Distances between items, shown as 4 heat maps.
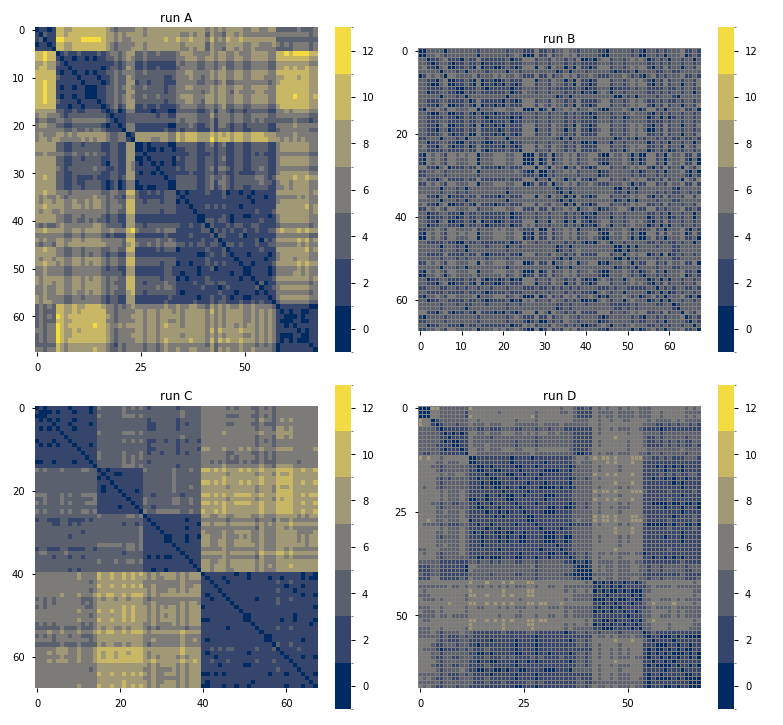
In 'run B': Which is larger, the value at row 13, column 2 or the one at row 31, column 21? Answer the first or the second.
the second
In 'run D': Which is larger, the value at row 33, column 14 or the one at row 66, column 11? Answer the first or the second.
the second
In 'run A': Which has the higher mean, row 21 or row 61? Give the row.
61
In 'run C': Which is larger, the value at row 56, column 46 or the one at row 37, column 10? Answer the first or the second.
the second
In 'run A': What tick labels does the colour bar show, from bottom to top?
0, 2, 4, 6, 8, 10, 12
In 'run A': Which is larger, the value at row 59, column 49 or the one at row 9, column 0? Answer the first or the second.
the second
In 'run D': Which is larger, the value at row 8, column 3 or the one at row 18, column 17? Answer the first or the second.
the first
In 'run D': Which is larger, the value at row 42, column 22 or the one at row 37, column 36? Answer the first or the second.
the first
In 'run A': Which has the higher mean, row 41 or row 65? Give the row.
65
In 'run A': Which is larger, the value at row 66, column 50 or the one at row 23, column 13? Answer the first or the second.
the second
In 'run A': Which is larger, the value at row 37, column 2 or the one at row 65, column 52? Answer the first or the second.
the first
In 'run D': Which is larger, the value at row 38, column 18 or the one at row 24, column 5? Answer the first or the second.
the first
